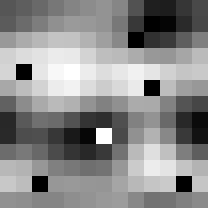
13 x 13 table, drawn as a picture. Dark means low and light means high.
There is no overall slope. Horizontal stripes repeat 2 times down the table. The top right is the ninth with the lowest average. Six lone cells stand out: one far higher and five far lower than their neighbours.
